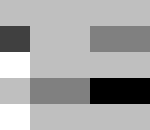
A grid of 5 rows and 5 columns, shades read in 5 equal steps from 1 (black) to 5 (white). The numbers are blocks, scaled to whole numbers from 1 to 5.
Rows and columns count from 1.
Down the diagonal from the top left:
4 4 4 1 4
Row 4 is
4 3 3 1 1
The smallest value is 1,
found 2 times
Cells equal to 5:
2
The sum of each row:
20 16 21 12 21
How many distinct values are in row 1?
1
